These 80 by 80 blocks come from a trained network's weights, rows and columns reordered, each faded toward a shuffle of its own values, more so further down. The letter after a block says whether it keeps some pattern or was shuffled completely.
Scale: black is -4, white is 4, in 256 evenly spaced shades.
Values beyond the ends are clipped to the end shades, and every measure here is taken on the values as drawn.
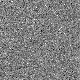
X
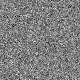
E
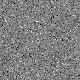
X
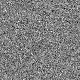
X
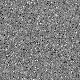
X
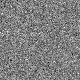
X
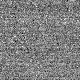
E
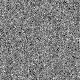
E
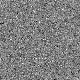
X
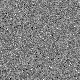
X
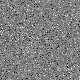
X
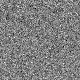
X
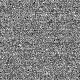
E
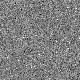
X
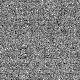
E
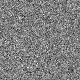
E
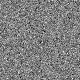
X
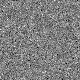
X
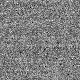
E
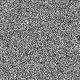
X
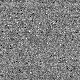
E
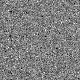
X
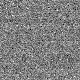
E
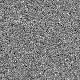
X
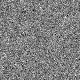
X
